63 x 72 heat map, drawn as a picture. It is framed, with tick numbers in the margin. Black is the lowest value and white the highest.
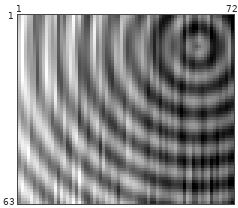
The values follow a bell shape. Rings spread out from the top right. Values rise toward the left.
